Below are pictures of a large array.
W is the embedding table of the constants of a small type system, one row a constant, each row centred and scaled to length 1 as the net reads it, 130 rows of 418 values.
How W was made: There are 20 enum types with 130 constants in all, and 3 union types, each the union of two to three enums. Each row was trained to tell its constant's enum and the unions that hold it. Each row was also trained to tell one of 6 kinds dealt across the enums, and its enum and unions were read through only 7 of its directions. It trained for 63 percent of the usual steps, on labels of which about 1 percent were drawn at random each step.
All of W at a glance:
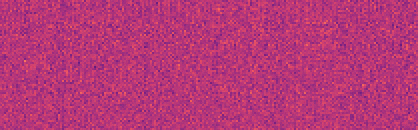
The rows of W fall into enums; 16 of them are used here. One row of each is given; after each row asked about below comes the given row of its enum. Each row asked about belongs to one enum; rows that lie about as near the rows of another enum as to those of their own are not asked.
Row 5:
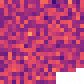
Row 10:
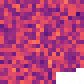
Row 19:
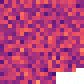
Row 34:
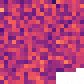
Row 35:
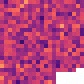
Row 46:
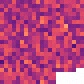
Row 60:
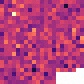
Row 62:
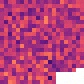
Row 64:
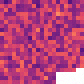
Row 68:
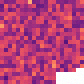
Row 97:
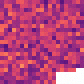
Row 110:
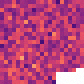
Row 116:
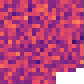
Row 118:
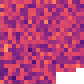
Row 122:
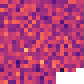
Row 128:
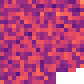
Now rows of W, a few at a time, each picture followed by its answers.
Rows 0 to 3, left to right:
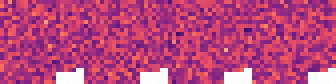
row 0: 116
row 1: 5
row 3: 128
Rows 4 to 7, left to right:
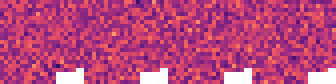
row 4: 5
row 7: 68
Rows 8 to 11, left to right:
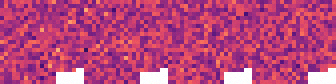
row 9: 19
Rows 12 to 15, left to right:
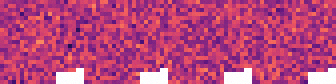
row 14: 116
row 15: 110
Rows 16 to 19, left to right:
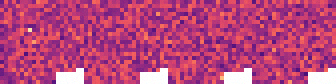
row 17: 62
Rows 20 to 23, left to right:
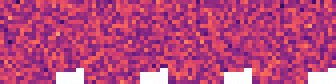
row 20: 10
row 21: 34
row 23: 46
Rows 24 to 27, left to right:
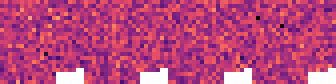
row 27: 118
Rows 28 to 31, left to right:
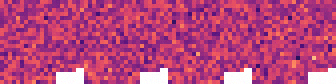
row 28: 5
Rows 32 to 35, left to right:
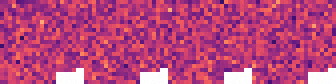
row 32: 110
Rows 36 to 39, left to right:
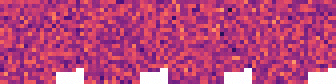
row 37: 116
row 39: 122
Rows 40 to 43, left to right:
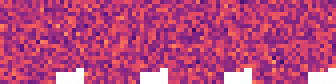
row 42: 19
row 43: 19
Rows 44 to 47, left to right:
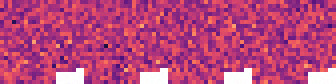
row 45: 97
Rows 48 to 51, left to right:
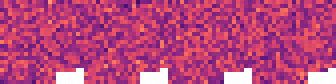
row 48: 97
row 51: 35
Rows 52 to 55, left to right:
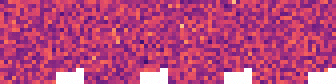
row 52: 35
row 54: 110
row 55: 64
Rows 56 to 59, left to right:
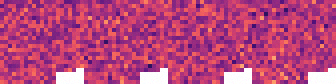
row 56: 34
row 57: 34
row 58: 116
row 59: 110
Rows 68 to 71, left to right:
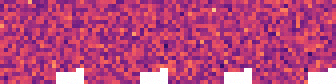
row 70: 64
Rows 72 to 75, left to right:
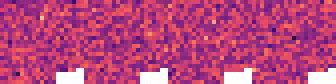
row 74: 118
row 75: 34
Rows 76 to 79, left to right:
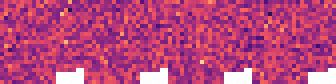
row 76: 118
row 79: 110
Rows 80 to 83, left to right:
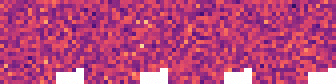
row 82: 68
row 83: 97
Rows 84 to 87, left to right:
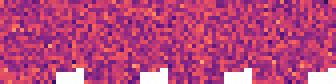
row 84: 10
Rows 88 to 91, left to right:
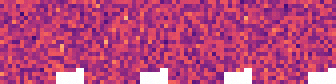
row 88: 97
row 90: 19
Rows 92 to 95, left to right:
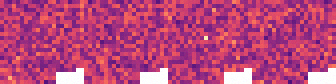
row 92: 62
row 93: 62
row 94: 118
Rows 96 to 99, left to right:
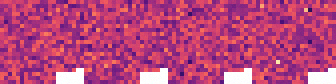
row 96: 97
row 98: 128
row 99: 10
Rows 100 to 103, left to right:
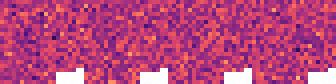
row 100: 35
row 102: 64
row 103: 10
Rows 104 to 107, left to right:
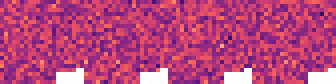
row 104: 122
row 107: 19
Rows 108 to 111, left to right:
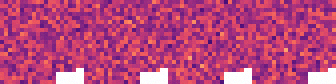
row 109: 64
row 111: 128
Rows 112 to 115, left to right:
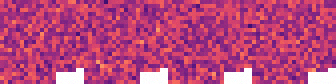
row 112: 34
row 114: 116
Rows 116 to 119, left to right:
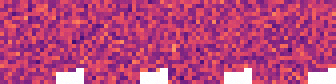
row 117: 68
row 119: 116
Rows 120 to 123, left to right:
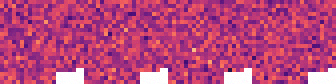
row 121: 19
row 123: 110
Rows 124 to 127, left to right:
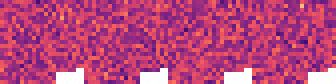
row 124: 35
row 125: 10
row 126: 5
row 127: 68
